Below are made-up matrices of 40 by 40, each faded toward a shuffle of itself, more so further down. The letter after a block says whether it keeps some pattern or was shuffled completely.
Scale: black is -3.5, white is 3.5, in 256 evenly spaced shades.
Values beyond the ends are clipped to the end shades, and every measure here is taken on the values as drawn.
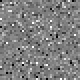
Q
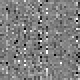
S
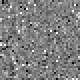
Q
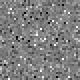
Q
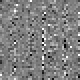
S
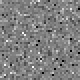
Q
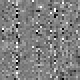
S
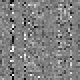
S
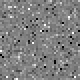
Q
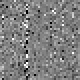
S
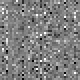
S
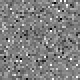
Q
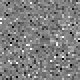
Q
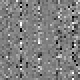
S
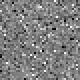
Q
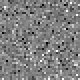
Q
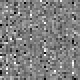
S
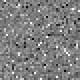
Q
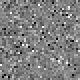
Q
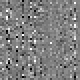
S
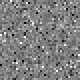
Q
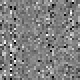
S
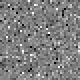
Q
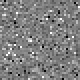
Q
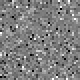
Q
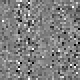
S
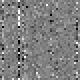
S
